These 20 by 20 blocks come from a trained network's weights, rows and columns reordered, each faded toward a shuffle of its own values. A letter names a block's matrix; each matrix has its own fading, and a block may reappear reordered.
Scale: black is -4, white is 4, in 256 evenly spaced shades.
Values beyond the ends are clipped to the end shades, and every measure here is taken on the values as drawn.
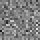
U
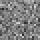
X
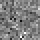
X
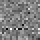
U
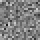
X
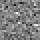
X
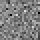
X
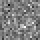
X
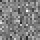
U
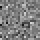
U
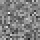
U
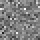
X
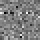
U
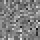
X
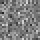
U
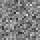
X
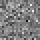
U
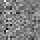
U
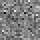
X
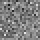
X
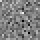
X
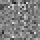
U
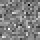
X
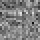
U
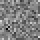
X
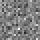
U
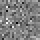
X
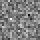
X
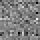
U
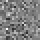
U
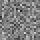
U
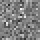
X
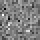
X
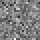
X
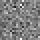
U
